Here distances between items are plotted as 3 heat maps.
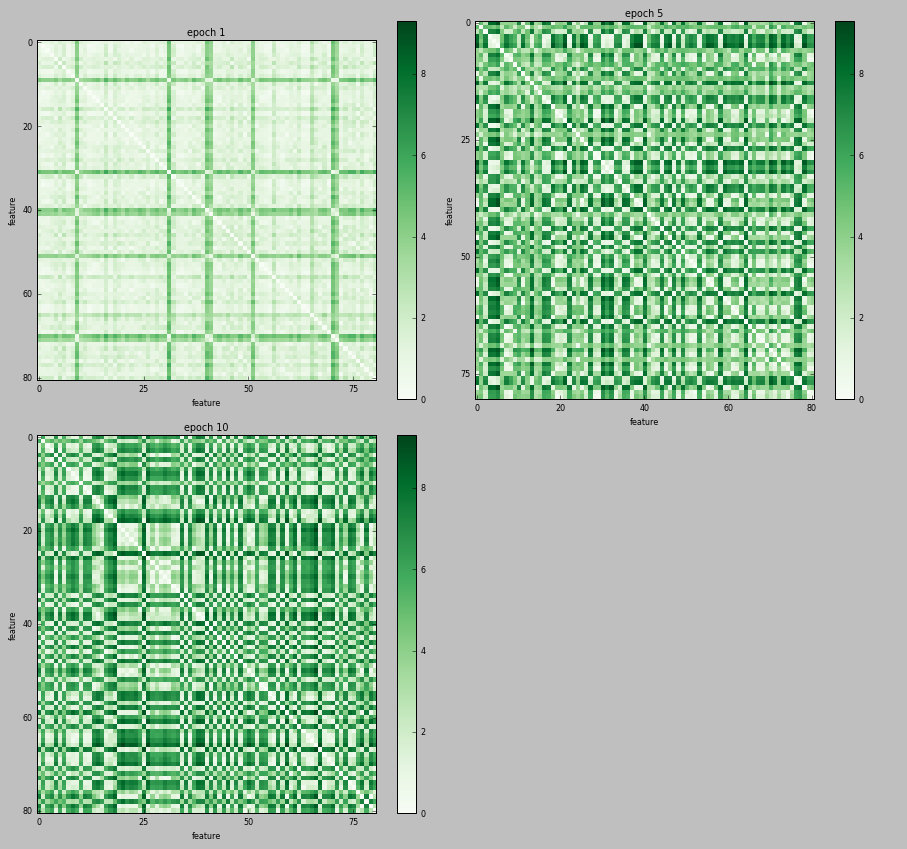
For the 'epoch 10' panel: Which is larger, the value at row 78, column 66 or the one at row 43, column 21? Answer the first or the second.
the first
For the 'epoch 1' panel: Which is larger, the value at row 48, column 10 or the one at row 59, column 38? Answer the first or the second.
the first
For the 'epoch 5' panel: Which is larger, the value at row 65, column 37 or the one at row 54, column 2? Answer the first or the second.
the second
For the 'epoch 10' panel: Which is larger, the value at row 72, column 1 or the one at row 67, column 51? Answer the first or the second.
the first
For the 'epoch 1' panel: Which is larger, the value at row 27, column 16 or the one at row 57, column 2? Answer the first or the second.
the first
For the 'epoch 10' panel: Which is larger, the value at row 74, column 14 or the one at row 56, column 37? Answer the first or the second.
the first
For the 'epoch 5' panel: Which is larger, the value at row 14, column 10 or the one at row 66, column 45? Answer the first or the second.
the second
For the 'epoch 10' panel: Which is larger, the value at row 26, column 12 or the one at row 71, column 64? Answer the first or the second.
the first
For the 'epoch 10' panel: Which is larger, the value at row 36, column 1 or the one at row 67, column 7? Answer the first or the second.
the second
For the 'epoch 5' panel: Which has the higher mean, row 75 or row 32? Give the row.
32
